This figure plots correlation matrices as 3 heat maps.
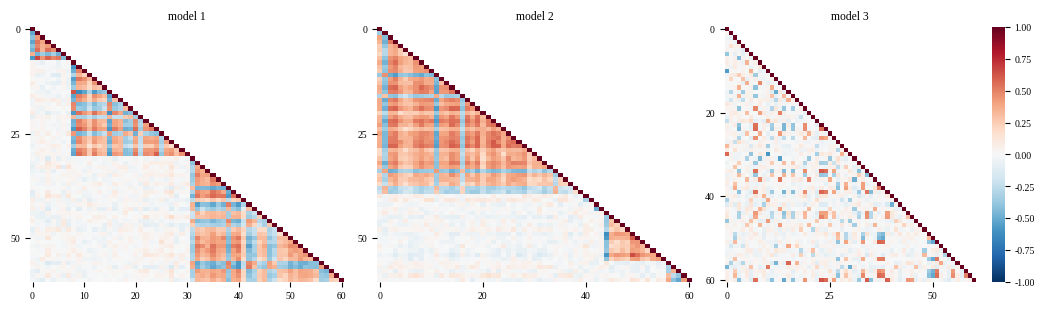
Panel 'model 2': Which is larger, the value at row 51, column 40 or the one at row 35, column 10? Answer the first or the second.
the second
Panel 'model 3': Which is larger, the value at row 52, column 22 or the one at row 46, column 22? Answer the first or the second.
the second
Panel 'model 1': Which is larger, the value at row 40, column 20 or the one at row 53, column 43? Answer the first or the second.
the first
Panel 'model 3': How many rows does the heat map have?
61
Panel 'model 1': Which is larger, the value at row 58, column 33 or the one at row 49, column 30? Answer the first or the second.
the first
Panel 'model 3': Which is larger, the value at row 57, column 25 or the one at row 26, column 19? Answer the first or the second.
the second
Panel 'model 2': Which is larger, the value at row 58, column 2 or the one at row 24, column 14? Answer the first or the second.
the second
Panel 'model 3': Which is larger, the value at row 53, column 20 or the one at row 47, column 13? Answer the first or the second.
the second
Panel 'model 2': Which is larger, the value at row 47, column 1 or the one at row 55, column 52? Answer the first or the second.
the second
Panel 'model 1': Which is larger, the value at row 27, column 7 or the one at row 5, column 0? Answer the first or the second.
the first
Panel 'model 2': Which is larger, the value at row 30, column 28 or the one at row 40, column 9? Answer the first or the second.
the first
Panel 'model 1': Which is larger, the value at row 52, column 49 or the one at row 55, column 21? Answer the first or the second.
the first
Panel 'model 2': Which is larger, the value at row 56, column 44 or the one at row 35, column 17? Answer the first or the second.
the second
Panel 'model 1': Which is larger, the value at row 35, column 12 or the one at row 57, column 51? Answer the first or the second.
the first
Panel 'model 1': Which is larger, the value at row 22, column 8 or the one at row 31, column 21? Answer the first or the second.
the second
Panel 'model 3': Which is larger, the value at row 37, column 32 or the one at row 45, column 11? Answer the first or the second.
the first
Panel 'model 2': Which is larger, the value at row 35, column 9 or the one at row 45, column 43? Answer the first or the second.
the first
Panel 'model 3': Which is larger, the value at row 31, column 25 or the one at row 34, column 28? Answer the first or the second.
the second
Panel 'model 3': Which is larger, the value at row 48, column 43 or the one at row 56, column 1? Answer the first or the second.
the first
